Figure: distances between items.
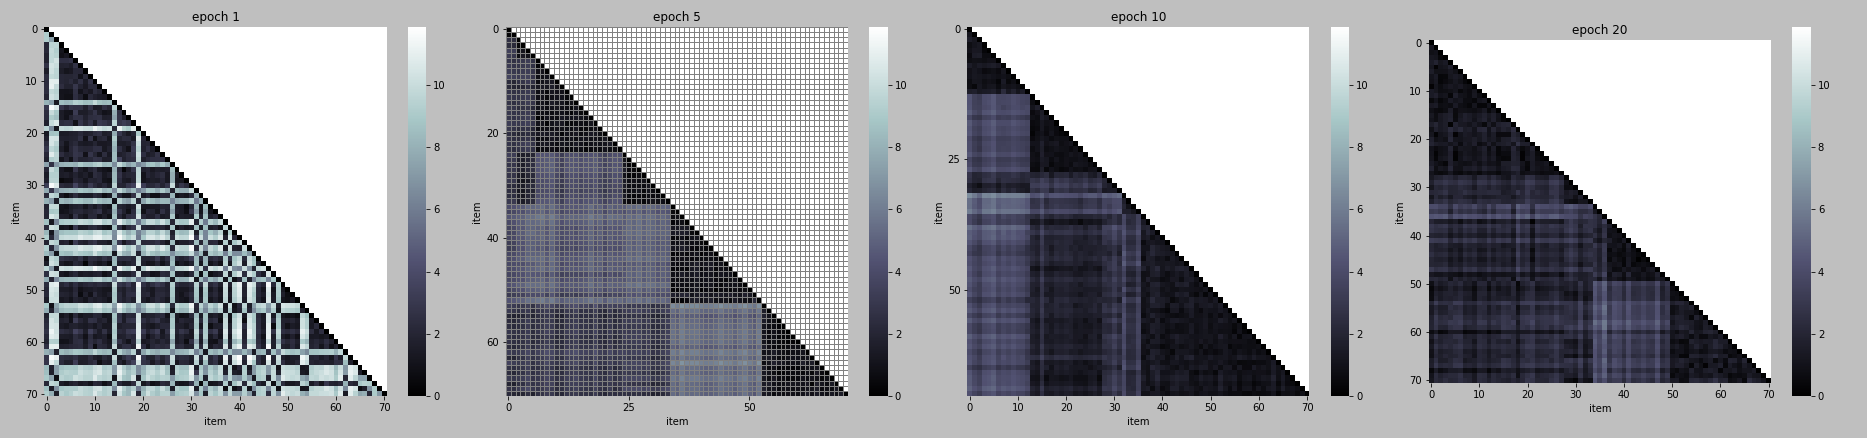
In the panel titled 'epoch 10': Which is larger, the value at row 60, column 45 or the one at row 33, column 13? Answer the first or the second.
the second
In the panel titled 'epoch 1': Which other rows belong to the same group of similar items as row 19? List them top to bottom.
2, 14, 33, 43, 46, 62, 67, 70
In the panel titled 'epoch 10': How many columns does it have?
71
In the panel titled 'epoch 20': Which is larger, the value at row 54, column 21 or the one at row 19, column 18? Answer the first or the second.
the first
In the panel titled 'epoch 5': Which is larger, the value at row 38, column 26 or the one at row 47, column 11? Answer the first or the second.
the first
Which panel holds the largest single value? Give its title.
epoch 1
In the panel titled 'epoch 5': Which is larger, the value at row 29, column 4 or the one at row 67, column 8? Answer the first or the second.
the second
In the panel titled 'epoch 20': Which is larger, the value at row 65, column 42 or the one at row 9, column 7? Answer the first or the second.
the first
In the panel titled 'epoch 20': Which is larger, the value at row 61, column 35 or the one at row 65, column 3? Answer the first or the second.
the first
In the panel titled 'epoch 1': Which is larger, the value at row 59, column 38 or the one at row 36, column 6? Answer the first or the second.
the second
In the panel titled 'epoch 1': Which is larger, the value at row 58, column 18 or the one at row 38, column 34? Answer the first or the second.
the first
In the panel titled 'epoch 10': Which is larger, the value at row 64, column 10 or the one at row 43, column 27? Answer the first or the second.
the first
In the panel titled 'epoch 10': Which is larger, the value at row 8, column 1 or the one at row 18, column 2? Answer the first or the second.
the second
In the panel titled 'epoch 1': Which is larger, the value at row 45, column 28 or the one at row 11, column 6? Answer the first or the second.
the second
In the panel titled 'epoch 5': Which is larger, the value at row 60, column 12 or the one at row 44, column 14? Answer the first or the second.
the second
